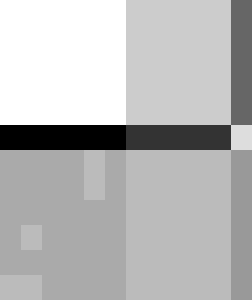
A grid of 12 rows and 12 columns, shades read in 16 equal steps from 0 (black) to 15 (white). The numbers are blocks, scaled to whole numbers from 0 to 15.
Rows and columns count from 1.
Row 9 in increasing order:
9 10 10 10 10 10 10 11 11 11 11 11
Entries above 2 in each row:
12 12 12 12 12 6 12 12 12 12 12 12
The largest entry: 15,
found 30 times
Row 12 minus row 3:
-4 -4 -5 -5 -5 -5 -1 -1 -1 -1 -1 3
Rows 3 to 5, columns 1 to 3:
15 15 15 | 15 15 15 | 15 15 15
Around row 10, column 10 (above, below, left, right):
11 11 11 11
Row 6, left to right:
0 0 0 0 0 0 3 3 3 3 3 13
